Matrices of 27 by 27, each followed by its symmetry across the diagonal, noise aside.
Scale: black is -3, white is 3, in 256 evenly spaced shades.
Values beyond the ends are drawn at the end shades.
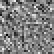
antisymmetric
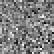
antisymmetric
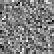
antisymmetric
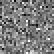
neither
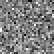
antisymmetric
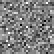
neither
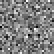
antisymmetric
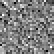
antisymmetric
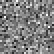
antisymmetric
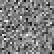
neither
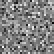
neither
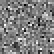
antisymmetric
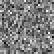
neither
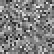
antisymmetric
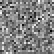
neither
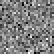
neither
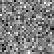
antisymmetric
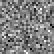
antisymmetric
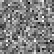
neither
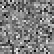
neither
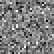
neither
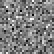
neither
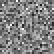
neither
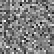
antisymmetric
